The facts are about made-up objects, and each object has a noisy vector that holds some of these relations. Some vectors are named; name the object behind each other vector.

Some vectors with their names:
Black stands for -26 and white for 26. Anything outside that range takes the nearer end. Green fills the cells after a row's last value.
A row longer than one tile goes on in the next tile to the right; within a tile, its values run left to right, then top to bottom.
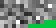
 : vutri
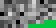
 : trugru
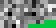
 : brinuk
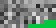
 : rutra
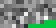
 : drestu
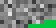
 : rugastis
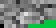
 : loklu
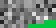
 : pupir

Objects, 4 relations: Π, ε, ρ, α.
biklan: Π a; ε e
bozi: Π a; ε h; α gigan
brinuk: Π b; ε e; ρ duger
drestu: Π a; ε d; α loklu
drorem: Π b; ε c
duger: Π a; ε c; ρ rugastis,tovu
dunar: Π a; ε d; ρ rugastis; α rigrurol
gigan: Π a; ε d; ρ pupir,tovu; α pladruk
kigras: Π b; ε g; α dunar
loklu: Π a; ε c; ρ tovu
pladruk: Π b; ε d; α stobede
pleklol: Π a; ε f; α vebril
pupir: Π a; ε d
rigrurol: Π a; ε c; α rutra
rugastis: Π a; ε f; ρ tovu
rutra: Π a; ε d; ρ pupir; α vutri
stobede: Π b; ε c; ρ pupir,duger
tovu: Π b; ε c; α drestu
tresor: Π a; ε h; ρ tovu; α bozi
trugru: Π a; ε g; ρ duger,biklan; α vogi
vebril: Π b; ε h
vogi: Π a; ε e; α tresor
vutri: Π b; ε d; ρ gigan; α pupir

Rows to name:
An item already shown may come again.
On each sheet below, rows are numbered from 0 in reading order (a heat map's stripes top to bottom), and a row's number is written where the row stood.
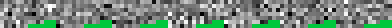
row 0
brinuk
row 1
rigrurol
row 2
vogi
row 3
vebril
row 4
tovu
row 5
stobede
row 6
pleklol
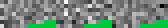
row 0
biklan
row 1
pleklol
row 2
duger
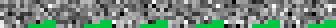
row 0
pladruk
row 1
gigan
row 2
tovu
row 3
vutri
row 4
kigras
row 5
brinuk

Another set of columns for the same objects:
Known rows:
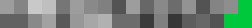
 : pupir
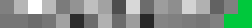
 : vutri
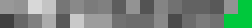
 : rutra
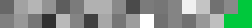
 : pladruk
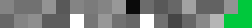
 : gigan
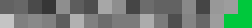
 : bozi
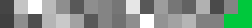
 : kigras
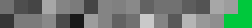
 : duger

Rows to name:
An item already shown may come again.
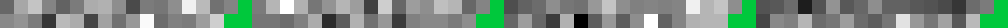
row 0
pladruk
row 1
vutri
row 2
stobede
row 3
trugru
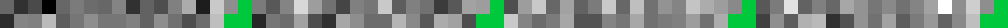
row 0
vogi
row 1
rigrurol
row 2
vebril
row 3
brinuk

